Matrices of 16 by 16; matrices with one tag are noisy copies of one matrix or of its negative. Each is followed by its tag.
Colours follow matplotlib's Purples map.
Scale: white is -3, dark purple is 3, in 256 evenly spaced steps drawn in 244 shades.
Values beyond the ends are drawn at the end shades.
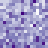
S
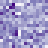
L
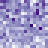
S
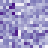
L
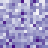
S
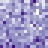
S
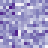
L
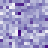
L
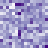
L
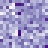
L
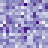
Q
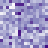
L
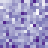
S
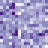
L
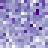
S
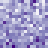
S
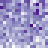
S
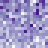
S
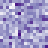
L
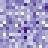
Q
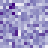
L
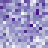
S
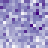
S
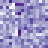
L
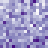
S
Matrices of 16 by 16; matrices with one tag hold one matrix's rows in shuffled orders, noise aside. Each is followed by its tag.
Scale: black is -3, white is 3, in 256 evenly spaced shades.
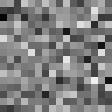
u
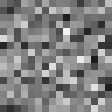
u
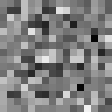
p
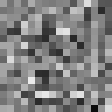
p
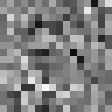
p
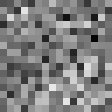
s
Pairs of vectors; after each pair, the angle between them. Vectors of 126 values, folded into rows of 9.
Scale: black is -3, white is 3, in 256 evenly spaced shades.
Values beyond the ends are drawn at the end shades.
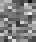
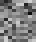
nearly opposite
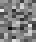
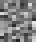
partly opposed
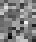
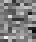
orthogonal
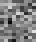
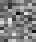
nearly opposite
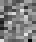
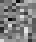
partly aligned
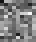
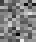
partly aligned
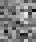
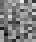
partly aligned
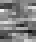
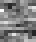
nearly parallel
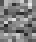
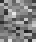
orthogonal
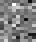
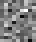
orthogonal
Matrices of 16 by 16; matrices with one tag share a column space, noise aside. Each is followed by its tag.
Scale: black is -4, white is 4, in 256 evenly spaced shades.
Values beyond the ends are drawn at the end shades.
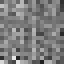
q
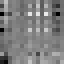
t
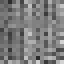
q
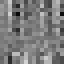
t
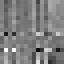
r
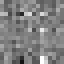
t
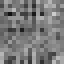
t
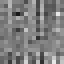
t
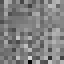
q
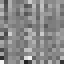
q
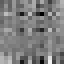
t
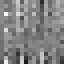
t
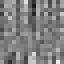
t
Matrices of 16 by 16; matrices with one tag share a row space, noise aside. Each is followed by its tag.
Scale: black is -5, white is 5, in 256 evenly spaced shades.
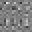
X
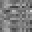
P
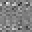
X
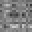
P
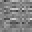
P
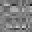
P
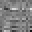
P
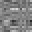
P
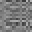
P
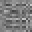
P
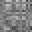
P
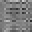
P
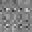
X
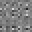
X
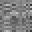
P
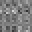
X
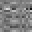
P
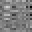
P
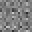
X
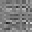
P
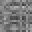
P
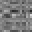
P
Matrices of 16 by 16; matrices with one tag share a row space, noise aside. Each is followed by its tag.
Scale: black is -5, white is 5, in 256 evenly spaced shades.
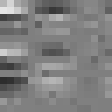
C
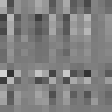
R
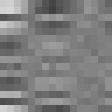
C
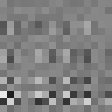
R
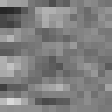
C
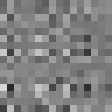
R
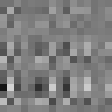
R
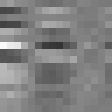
C
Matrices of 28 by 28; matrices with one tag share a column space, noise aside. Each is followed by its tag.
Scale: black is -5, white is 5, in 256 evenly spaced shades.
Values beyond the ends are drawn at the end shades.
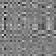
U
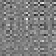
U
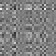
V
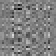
V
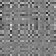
U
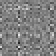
V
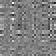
U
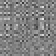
U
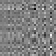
V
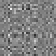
V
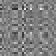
V
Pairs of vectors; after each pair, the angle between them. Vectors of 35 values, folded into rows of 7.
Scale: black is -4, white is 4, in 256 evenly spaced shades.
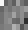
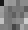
nearly opposite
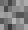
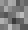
nearly opposite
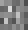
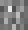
nearly parallel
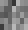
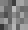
nearly parallel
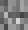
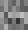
nearly opposite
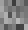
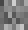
nearly opposite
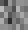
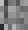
orthogonal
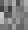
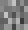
orthogonal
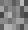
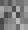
orthogonal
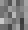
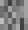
nearly parallel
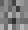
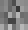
nearly parallel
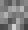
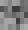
partly opposed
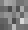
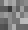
nearly parallel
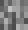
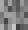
nearly opposite
